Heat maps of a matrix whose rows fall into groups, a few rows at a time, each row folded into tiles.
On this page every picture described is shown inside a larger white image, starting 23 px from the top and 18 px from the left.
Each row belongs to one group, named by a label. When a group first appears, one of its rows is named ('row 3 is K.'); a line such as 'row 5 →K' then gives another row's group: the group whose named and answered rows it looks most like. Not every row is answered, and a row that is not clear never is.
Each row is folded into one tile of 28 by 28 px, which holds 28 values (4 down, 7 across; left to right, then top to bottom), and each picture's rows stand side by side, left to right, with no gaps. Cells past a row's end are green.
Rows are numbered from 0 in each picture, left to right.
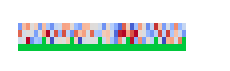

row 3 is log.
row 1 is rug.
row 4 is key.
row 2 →rug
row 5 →rug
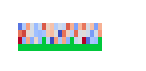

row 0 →key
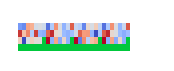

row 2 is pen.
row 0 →rug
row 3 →key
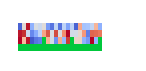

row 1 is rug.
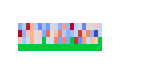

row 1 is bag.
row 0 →rug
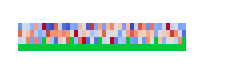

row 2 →bag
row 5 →rug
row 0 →bag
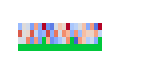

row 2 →bag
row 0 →bag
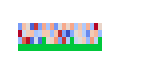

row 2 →log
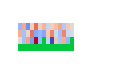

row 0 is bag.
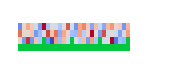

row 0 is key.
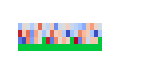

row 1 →pen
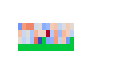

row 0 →log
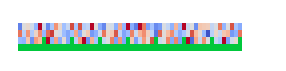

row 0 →log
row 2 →bag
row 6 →pen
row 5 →bag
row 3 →bag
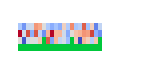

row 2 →rug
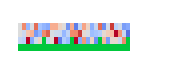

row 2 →key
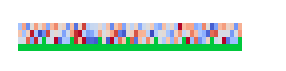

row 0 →bag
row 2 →key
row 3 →pen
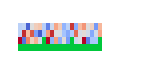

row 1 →key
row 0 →pen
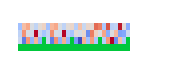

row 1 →log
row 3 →bag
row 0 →log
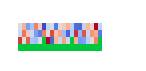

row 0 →pen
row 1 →pen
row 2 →rug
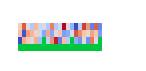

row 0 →bag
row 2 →log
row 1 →bag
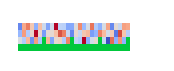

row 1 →rug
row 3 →log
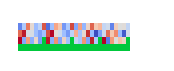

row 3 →pen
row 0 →key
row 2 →bag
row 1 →key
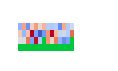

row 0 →bag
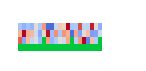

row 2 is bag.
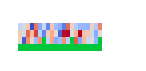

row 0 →rug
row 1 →log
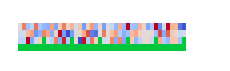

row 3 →bag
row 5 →rug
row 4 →key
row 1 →bag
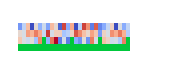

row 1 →bag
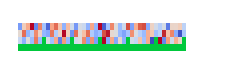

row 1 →log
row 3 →key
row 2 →bag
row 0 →log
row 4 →log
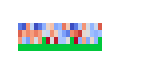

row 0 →rug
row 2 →key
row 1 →pen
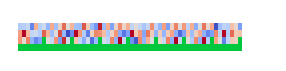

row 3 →bag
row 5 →bag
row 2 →key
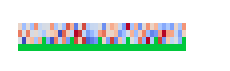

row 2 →key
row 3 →key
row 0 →rug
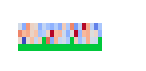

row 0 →rug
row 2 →rug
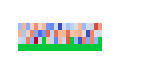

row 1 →rug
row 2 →log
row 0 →bag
